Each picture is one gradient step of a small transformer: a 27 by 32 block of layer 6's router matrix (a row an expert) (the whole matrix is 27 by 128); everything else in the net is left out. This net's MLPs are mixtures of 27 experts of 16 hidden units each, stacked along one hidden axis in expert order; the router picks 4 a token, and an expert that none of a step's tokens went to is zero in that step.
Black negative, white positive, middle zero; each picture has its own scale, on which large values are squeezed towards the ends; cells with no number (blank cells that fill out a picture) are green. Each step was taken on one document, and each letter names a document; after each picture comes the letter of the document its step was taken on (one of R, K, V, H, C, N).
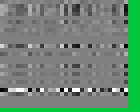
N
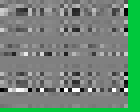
N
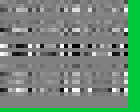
N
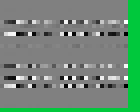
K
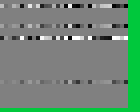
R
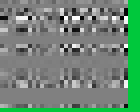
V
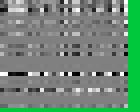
N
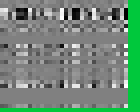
V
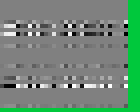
K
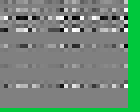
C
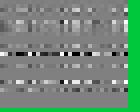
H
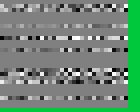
R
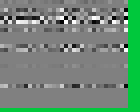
C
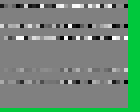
R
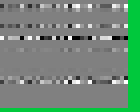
R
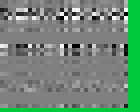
C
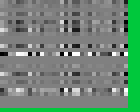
N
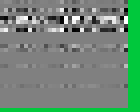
C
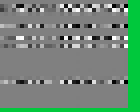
R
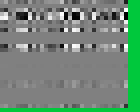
C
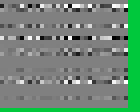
R
